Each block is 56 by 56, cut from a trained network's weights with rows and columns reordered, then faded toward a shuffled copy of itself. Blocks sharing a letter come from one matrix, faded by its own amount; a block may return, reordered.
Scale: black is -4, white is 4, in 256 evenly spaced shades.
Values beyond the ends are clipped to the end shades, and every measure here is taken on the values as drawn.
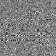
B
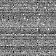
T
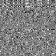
B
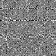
B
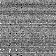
T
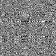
B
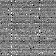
T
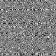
B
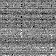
T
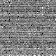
T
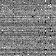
T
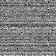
T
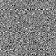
B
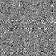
B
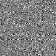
B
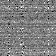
T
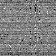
T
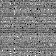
T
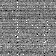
T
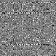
B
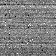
T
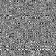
B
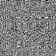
B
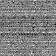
T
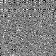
B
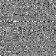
B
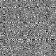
B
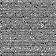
T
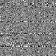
B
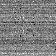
T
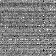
T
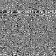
B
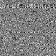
B
